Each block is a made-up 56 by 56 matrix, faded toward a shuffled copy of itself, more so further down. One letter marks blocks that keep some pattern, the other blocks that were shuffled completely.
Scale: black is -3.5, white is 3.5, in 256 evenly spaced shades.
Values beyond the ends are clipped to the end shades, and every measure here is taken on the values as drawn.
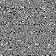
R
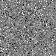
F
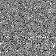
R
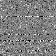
R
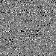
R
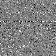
R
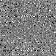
R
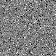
F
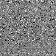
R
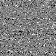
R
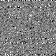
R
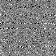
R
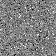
F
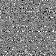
R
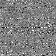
R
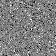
F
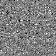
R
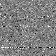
R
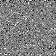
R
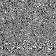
R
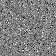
F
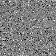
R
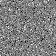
F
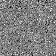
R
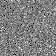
F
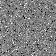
F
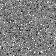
F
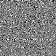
R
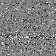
R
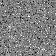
F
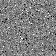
F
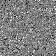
F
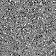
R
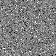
F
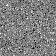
F
